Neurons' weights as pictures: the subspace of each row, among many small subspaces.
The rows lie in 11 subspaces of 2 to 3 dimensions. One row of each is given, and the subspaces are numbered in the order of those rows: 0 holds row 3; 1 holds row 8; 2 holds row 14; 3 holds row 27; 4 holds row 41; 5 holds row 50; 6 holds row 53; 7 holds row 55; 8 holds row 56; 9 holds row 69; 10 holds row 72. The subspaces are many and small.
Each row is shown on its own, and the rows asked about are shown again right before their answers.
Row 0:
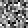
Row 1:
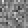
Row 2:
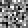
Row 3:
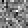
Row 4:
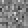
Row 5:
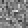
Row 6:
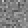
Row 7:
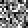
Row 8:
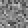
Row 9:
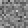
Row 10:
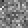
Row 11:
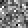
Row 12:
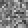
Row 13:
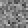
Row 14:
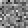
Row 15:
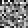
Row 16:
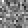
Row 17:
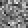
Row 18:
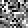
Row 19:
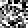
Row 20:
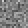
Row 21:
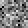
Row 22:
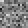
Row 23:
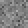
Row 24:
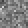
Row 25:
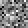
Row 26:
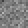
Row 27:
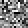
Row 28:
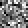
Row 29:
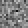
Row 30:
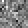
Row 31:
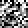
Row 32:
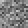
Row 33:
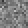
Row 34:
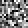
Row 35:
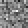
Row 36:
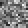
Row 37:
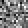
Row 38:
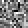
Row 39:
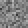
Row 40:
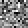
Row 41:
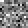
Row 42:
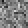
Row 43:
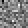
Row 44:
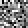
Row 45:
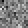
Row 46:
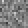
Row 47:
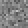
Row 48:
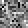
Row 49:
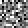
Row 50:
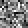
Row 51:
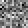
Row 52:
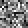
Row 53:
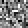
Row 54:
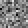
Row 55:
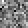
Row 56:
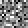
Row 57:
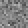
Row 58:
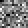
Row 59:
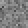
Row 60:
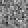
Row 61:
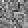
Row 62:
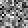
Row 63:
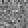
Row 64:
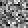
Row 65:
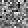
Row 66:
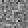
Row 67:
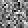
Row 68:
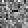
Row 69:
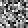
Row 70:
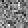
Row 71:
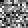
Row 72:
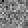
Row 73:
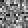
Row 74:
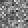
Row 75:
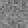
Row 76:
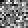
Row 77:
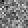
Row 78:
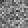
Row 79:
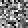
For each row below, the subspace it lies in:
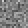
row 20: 8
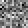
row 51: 8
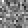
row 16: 2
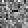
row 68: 10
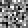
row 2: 0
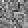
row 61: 5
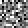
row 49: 8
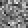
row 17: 1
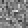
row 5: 6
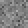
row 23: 3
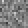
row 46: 0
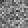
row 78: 10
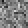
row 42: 7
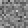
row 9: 2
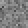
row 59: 7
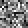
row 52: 5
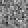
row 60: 0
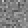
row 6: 8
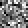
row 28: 1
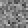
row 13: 9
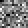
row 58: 4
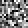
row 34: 6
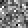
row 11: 7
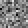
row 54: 0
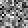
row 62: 8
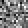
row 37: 2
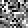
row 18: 3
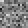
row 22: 4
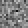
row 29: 6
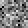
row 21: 5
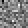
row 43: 4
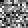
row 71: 4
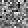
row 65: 3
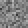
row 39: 0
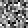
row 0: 9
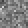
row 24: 7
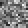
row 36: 9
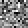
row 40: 3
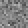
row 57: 1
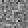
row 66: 8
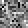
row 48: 3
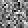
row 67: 9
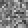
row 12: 9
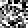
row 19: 1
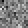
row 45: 6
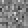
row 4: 0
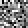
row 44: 4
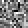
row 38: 5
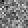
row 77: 6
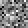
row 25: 5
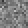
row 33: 7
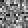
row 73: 2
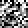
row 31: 3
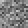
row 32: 10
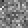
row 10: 5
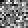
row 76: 2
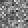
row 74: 6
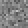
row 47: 6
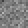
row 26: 10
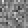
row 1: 0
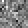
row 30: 0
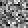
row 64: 9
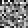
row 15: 2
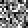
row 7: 10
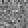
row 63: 4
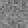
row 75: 1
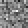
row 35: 10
